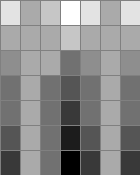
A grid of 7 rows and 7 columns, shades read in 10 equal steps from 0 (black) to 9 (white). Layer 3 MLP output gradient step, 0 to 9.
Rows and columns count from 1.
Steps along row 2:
same same up down same same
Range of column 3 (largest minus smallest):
3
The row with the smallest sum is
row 7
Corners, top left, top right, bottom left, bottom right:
8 8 2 2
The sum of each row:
52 43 37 31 30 26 22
